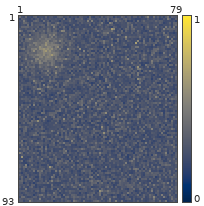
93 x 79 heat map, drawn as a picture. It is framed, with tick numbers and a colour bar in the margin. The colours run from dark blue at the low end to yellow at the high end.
Mirror symmetry: none. Ninth with the highest average: top left. Histogram: skewed, a long tail of high values. Average level on the scale: 30%. Bumps: one, in the top left.
